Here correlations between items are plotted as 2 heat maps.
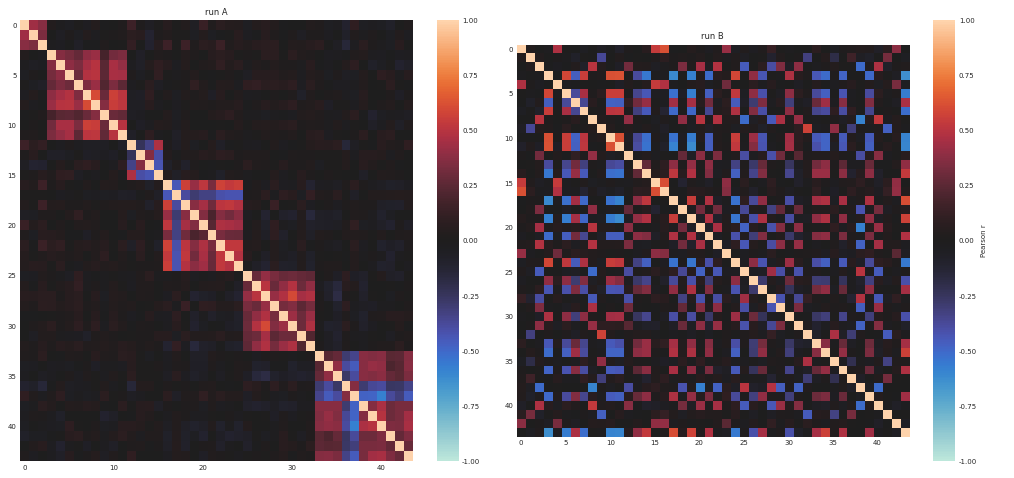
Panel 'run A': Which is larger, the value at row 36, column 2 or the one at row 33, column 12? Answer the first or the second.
the second
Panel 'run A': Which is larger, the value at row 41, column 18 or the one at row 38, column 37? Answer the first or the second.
the first
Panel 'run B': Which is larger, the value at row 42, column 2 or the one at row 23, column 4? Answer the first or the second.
the second
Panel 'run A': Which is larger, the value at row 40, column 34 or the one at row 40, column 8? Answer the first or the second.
the first
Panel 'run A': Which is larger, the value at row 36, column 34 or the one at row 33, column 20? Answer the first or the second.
the second
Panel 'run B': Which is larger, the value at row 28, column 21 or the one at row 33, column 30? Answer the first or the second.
the first
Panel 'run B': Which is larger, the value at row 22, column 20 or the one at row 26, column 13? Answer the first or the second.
the first
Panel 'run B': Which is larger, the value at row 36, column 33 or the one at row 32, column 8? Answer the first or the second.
the first
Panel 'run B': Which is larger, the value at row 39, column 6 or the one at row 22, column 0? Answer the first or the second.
the first
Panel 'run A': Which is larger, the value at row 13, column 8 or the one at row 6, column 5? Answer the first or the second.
the second
